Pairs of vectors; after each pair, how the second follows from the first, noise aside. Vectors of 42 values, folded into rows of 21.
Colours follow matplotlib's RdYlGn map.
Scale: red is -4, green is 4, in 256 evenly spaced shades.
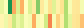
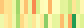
reversed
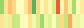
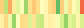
wrapped around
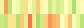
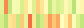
copied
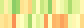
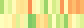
wrapped around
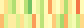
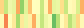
reversed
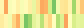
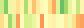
wrapped around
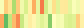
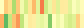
copied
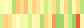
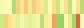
copied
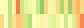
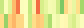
wrapped around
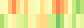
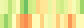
reversed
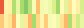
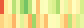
copied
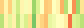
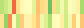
reversed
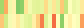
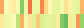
reversed
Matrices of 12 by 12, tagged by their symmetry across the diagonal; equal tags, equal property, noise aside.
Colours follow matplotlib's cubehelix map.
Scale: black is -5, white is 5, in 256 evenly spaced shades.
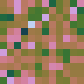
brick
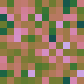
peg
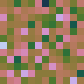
brick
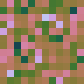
brick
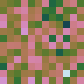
peg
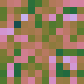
brick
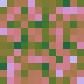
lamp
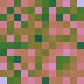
lamp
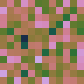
peg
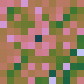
lamp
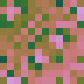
lamp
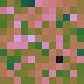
peg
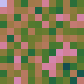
lamp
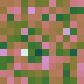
peg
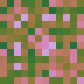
lamp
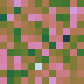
brick
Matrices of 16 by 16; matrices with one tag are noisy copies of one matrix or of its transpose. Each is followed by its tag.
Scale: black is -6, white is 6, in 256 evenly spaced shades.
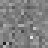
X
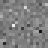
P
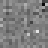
X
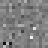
X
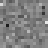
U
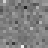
U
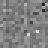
X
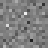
P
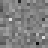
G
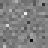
P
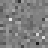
G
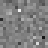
G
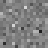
P
